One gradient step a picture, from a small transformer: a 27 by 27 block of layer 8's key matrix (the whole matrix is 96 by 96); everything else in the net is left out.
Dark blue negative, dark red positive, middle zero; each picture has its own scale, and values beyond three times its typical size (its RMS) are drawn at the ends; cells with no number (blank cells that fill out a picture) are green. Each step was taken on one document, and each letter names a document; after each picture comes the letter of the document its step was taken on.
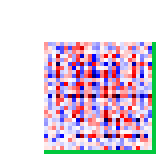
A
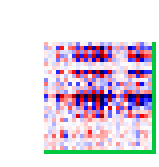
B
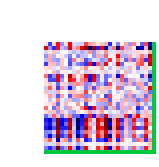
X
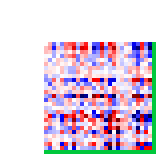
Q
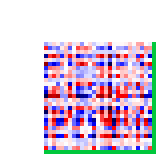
A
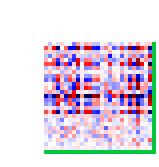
Q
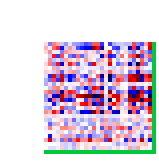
Q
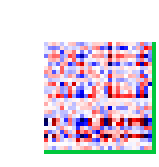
A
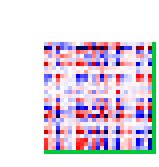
X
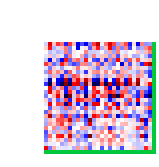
A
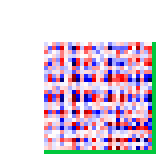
Q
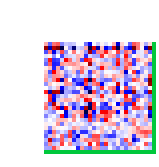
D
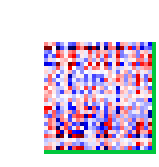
X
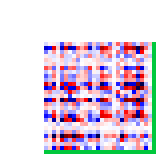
B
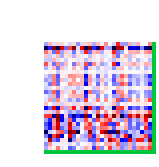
X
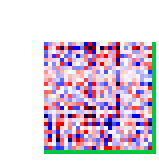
X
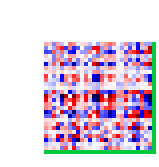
Q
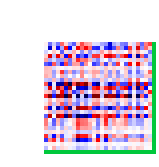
A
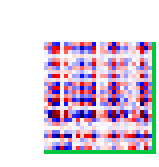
B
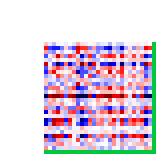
A
